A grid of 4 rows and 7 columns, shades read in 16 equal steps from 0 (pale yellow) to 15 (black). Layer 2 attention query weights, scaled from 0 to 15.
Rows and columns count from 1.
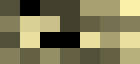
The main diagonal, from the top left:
10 2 15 9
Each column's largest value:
10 15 15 15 10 9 7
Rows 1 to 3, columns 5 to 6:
5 5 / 9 8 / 1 5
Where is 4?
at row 4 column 7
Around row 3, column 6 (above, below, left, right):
8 9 1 1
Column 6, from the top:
5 8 5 9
